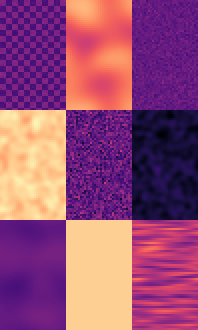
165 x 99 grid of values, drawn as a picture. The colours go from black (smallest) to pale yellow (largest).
The table splits into 3 rows of 3 panels. Panel 1,1: low, checkered. Panel 1,2: high, smooth. Panel 1,3: low, fine-grained, faint in contrast. Panel 2,1: very high, blotchy, faint in contrast. Panel 2,2: low, fine-grained. Panel 2,3: very low, blotchy, faint in contrast. Panel 3,1: low, smooth, faint in contrast. Panel 3,2: very high, flat. Panel 3,3: middling, streaked across.
